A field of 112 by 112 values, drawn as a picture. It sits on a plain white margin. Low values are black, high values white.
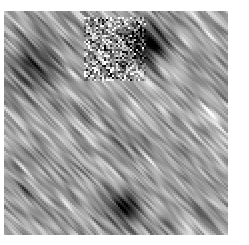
An odd patch, rougher than its surroundings, sits in the top middle. Neither half mirrors the other. There are three dips. The grain runs diagonally down to the right. The top middle is the roughest part. The middle right is the ninth with the highest average. There is no overall slope. On average the colour sits 60% of the way up the scale.
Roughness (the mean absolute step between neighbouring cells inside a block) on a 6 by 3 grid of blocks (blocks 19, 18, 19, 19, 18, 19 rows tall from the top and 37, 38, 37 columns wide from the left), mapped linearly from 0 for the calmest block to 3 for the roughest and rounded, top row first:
030 | 030 | 000 | 000 | 000 | 000
